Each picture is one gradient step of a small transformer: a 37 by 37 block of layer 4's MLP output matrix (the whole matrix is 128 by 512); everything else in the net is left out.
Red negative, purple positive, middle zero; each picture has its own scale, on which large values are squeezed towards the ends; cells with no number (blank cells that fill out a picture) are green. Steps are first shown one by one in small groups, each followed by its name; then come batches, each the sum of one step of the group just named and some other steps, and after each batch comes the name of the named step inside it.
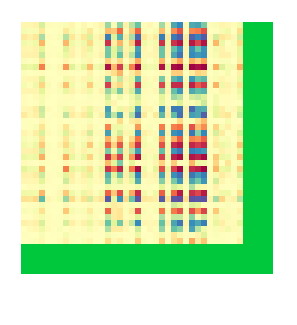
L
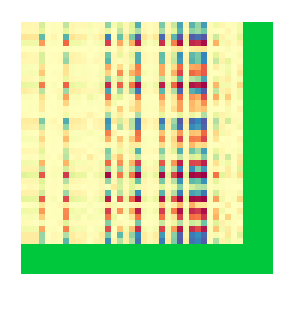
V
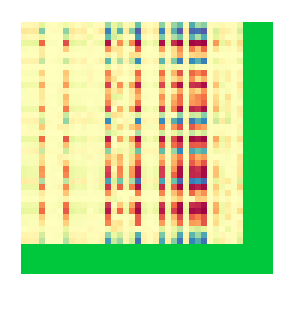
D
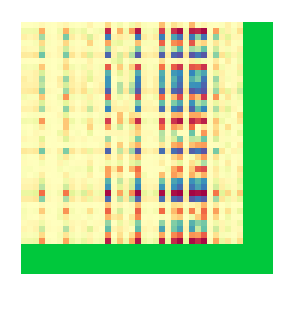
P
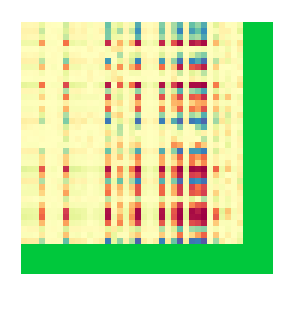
D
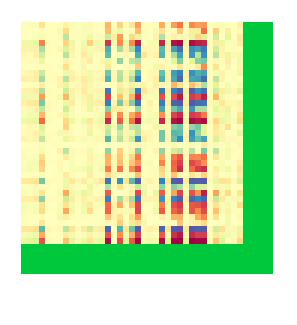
P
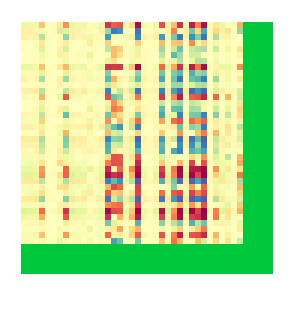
P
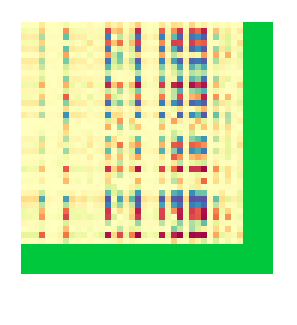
L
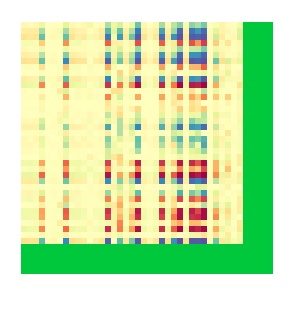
V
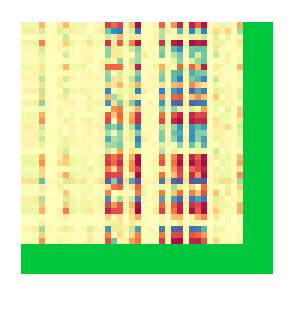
P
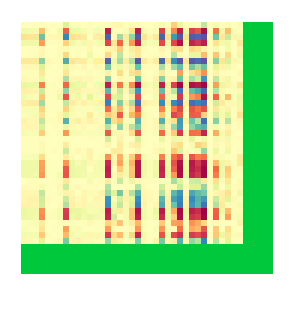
V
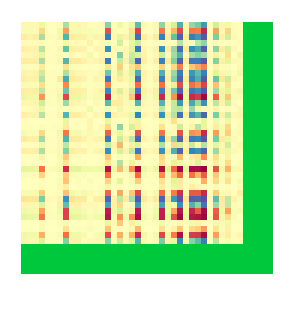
P
